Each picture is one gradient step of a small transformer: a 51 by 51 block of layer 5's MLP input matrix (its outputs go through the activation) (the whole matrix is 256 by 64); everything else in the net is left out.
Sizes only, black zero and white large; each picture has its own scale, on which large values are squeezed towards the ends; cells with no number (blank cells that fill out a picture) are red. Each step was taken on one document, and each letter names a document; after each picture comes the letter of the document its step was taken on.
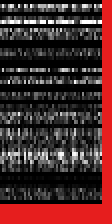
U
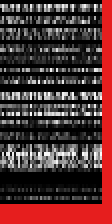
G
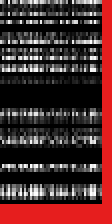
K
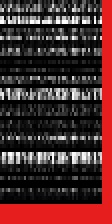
U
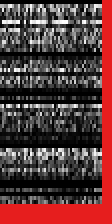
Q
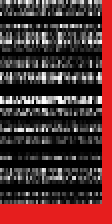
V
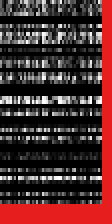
V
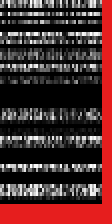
K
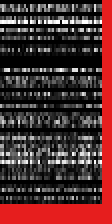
G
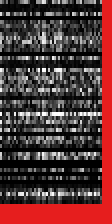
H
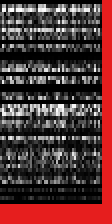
Q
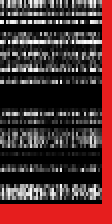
K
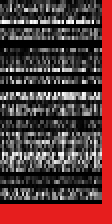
G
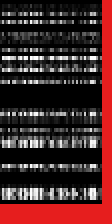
K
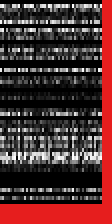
U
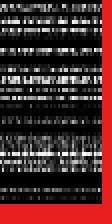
U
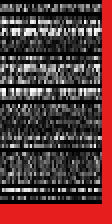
Q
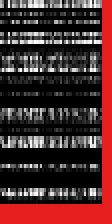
K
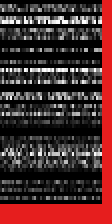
G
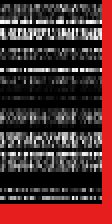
U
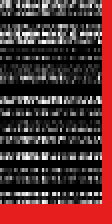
V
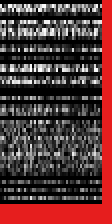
Q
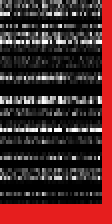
V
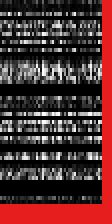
V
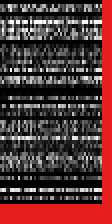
Q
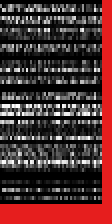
G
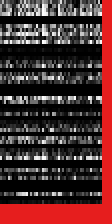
V
